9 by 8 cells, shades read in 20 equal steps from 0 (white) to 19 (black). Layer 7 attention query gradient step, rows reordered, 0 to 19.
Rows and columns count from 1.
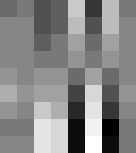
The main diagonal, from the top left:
11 9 12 10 11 3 15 10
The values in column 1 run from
6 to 11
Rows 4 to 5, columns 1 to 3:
9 9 10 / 8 9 8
